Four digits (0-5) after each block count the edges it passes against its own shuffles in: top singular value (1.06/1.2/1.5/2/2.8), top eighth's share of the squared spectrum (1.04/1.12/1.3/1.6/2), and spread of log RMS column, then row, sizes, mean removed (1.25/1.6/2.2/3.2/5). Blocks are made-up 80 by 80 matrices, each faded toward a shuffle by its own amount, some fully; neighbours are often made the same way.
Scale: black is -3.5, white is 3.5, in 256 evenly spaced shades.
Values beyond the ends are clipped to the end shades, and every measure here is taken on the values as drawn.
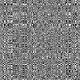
5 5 3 3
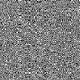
4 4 2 2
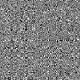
4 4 2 2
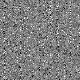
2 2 3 0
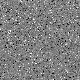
0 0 0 0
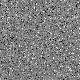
0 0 0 0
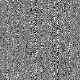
2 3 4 0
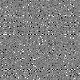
4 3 2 2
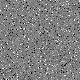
2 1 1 0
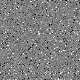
3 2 0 1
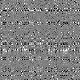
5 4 2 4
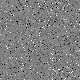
1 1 0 0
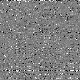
4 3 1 2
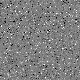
2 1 0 0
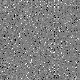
3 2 1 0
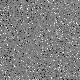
0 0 0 0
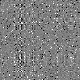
4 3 2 1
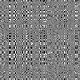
5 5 4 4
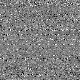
1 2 0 3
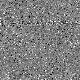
1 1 0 2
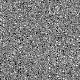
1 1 2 0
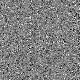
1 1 2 0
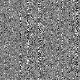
2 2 4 0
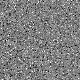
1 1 0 0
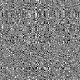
4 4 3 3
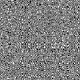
4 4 2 2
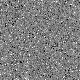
0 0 0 0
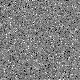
0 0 0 0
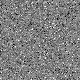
0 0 0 0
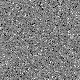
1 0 0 0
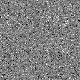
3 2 0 1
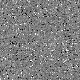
3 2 0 1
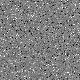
1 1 0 0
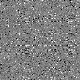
4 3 1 2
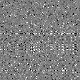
4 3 1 2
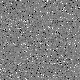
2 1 0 0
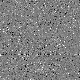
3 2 0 1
